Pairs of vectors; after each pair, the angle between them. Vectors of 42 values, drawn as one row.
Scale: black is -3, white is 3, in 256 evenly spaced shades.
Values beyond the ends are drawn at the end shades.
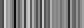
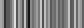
nearly opposite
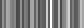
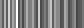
orthogonal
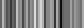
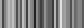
nearly opposite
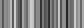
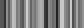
orthogonal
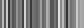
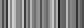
nearly opposite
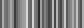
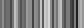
partly opposed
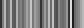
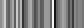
partly aligned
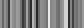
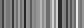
orthogonal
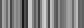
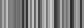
partly aligned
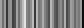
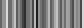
nearly opposite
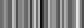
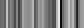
partly opposed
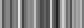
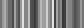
partly opposed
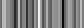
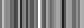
nearly parallel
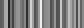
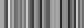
nearly opposite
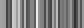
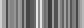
partly aligned
